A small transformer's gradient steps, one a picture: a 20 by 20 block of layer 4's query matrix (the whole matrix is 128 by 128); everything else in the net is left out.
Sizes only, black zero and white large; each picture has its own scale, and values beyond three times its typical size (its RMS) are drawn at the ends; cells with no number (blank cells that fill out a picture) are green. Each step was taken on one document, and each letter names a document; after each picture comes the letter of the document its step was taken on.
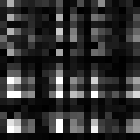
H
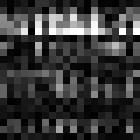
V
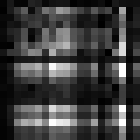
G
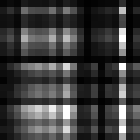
G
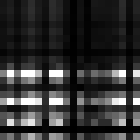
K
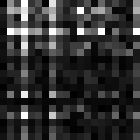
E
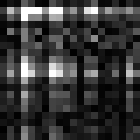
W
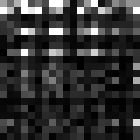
W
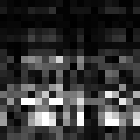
K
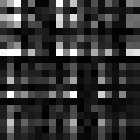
H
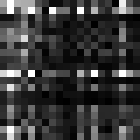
W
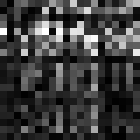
V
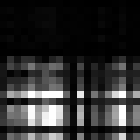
K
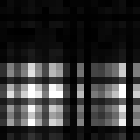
K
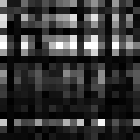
V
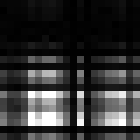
K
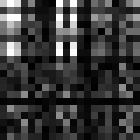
H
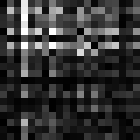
E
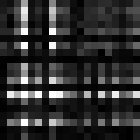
E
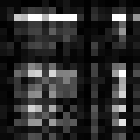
G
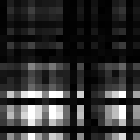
K
